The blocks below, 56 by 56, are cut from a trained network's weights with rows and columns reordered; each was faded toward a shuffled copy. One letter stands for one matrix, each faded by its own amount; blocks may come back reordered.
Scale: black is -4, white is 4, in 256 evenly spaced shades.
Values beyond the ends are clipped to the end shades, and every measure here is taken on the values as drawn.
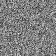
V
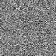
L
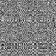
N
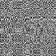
N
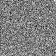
V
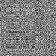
N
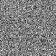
L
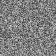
V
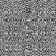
N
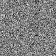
V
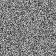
V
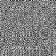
N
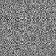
N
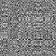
N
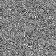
L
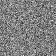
V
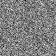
V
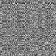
N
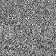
L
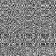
N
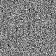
V
